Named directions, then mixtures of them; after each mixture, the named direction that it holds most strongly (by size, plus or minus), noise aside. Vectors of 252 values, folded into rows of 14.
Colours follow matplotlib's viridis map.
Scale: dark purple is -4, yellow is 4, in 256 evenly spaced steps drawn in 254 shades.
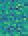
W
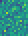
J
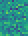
W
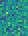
W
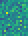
J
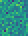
J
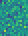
J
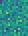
J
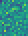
J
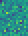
J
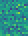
W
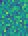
J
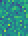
J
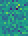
W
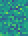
W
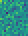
J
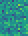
W
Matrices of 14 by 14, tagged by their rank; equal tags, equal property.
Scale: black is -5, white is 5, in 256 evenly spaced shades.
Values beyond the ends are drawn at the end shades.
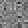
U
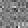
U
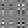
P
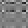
P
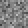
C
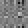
U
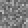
C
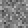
C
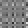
P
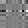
P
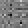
U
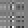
P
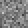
C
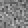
C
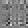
U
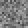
C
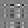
P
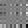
P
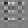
P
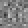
U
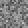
C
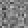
U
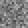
C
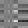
P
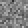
C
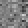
U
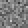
C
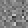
U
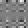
P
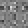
U
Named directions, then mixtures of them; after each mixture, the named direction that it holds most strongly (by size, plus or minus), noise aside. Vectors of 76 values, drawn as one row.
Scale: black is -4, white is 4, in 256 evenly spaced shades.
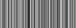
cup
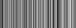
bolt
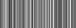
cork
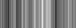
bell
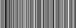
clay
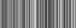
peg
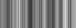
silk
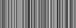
cup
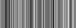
clay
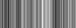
bell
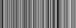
bolt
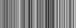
peg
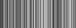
bolt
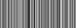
cup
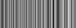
bolt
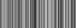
peg
